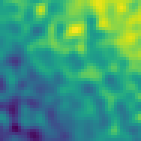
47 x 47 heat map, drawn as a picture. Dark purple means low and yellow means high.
Stripes: none. Grain: blotchy. Mirror symmetry: none. Ninth with the highest average: top right. Slope: up to the top right.
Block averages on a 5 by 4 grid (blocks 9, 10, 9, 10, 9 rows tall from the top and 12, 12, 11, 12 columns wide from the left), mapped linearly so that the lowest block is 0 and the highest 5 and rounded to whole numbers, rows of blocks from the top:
3455
2345
1233
0123
0022
